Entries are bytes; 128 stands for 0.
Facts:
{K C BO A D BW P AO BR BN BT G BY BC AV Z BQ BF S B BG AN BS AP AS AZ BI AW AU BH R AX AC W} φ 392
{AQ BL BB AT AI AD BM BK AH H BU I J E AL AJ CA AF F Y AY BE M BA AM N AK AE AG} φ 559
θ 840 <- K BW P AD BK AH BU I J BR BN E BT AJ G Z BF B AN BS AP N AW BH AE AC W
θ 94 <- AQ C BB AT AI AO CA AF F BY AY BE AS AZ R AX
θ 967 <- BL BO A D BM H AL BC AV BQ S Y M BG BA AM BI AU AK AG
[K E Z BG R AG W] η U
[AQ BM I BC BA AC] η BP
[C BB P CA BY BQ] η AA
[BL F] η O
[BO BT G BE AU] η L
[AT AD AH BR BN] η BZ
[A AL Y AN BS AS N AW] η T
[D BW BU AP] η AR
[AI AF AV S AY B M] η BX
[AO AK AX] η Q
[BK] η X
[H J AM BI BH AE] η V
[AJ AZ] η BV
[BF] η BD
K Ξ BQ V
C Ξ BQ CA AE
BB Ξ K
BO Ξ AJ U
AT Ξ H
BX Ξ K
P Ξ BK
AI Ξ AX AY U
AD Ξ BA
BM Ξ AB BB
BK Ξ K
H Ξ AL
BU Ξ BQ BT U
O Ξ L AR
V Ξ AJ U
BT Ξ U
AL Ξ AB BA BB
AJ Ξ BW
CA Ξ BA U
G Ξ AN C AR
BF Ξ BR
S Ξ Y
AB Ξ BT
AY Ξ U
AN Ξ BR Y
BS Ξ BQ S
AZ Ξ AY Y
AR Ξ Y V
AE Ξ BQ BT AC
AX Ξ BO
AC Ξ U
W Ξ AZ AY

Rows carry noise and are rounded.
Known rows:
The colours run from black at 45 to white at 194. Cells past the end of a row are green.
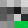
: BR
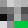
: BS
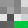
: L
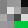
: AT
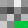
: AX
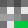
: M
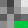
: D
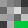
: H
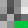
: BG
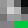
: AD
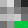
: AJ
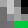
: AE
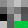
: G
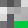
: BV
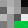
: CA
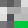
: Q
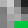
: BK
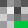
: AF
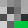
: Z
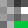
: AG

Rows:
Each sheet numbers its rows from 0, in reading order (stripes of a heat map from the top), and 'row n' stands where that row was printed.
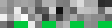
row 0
AB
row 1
R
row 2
S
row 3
E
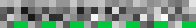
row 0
AC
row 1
BF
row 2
P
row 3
BT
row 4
AW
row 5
V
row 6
A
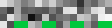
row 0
K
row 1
AN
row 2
BM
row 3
BX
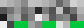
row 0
W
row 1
BW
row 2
AS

